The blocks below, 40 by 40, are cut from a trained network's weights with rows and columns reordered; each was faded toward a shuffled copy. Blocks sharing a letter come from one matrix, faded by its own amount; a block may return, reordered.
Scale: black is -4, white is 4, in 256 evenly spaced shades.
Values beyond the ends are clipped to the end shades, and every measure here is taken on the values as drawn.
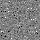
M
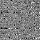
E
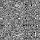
E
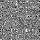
E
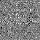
E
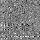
E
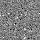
M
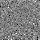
M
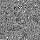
M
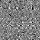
E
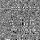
E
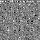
E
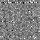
E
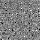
M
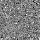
M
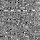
E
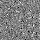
M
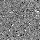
M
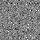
M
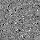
M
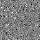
M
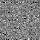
E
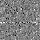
E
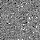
M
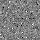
M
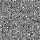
M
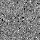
M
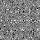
E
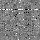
E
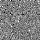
M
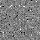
M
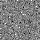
M
